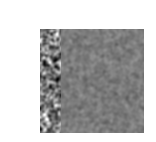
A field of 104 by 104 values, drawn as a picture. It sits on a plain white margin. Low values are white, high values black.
Neither half mirrors the other. The right part is calmer, past a seam about 20% of the way across. Overall the values sit about 50% of the way up the scale. The texture is blotchy. There are no lone odd cells. There are no regular stripes. No overall slope runs across the table.
